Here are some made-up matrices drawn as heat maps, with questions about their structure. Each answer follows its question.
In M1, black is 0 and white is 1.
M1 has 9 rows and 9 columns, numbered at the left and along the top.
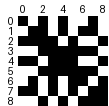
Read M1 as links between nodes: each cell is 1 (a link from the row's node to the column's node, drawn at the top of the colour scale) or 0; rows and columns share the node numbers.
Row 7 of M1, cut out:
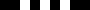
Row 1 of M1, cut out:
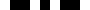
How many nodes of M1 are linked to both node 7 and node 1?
0
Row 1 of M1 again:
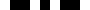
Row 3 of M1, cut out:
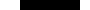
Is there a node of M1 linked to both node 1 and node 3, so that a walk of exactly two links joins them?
yes
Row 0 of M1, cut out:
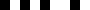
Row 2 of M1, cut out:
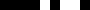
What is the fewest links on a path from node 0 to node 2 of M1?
2
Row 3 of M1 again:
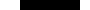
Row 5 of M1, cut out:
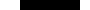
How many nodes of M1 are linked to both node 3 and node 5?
3
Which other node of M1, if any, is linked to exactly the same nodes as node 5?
node 3
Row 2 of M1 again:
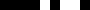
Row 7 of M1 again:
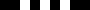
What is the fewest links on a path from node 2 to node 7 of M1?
1
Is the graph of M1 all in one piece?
yes
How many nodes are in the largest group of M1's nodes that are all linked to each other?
4
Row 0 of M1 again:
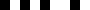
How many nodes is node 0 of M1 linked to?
5
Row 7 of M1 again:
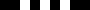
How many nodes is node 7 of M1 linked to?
3
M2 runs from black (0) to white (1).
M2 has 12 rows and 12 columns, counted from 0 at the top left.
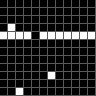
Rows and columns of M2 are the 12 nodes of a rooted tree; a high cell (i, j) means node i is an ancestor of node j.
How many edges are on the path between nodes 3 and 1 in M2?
1
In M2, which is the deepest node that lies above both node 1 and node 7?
4
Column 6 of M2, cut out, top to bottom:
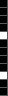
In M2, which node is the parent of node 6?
9
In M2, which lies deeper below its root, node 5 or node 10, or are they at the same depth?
the same depth
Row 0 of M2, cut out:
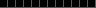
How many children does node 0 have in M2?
0
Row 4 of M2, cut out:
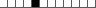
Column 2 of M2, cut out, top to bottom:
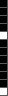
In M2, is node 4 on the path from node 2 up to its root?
yes
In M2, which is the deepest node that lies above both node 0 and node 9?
4
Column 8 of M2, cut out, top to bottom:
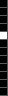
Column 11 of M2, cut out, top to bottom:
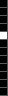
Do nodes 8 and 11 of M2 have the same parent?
yes
